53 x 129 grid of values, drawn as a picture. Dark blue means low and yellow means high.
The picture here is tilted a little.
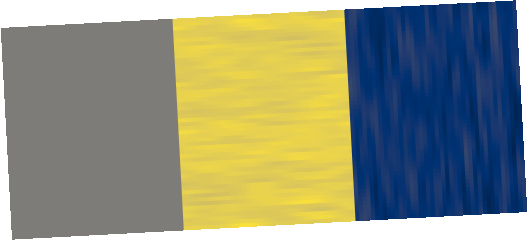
It is made of 1 by 3 panels. Panel 1,1: middling, flat. Panel 1,2: very high, streaked across, faint in contrast. Panel 1,3: very low, streaked downward, faint in contrast.
